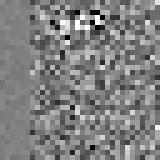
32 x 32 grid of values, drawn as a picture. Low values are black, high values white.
Odd patch: rougher, in the top middle. Roughest part: top middle. Mirror symmetry: none. Seam: vertical, 20% of the way across, the left part calmer. Grain: fine.
